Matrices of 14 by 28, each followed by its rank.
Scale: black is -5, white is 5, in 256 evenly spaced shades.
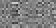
three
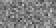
full rank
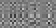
two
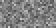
full rank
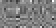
three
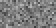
full rank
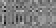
three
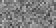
full rank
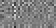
three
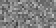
full rank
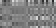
two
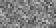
full rank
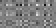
two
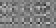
two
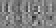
three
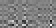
two
